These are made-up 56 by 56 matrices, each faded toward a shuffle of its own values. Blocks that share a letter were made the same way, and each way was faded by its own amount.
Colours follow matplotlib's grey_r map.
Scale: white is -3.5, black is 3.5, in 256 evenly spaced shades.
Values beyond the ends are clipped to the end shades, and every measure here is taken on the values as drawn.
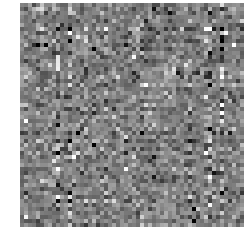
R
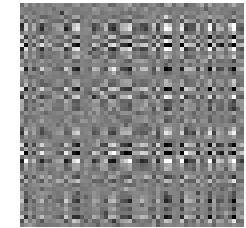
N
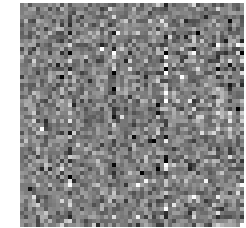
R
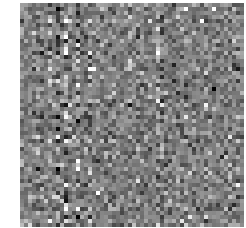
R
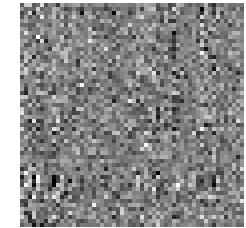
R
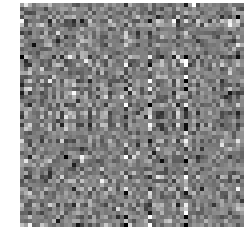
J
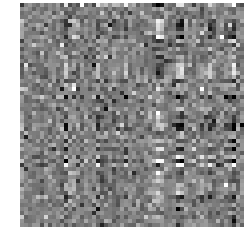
J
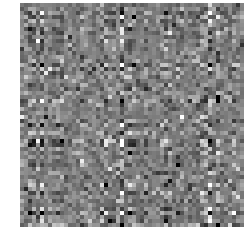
J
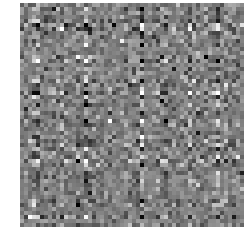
J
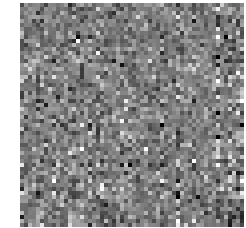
R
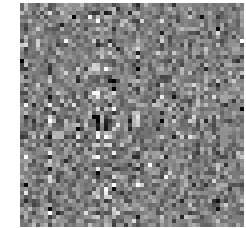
R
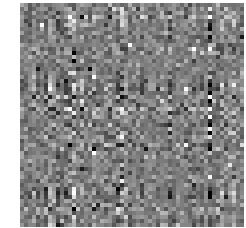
J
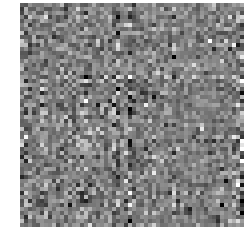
R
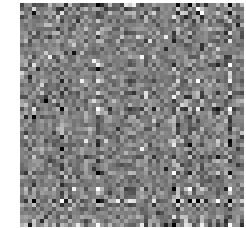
J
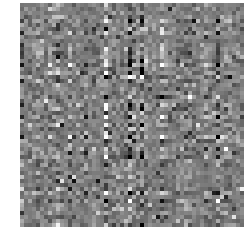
J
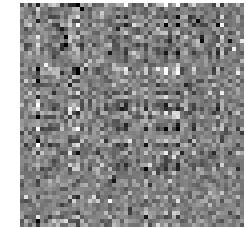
J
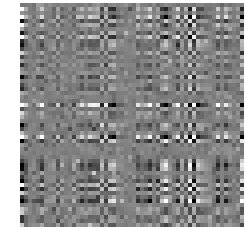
N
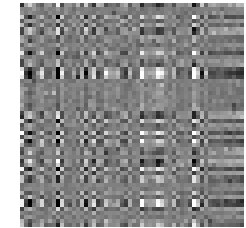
N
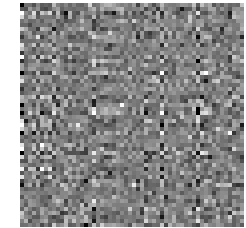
J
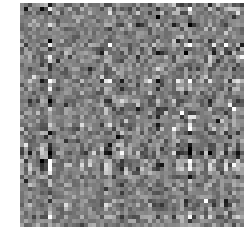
J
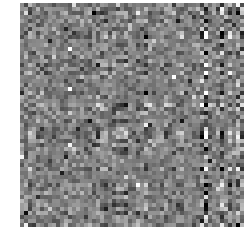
J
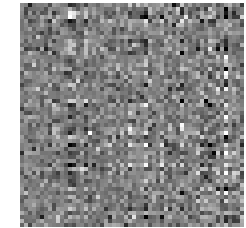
J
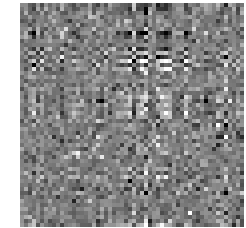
J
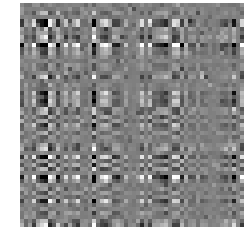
N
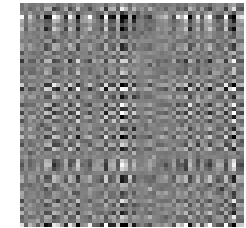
N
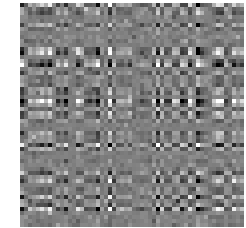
N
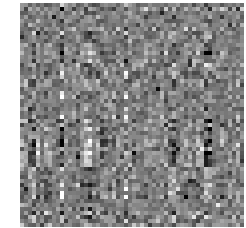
J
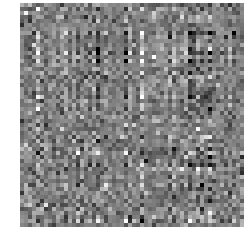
J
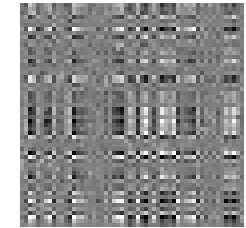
N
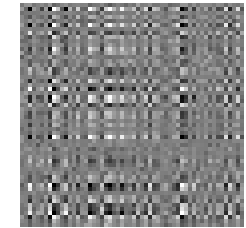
N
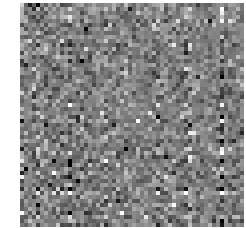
R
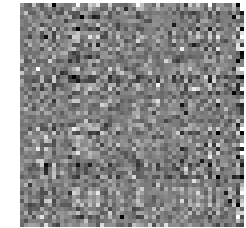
J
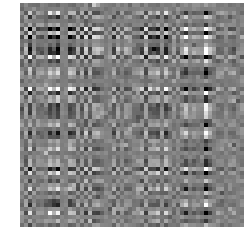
N
